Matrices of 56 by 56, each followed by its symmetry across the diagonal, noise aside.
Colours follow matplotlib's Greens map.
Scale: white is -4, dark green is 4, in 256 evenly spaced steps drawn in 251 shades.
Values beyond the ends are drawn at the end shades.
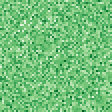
symmetric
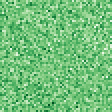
antisymmetric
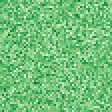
neither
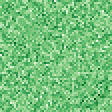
symmetric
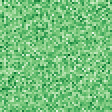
neither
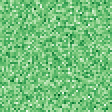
neither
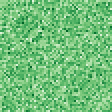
symmetric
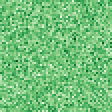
antisymmetric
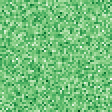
antisymmetric
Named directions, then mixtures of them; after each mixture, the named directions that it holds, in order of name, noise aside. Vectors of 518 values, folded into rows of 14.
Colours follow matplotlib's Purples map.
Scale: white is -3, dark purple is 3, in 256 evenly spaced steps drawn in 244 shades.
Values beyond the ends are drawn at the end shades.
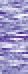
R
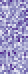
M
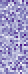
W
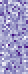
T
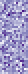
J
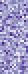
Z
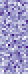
J, T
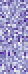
M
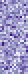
Z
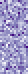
T, Z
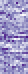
J, R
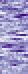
R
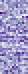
R, Z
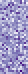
W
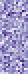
J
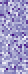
T, W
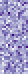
J, T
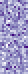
T, Z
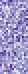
M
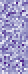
J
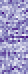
M, R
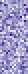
Z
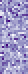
R, T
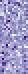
T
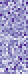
T, W
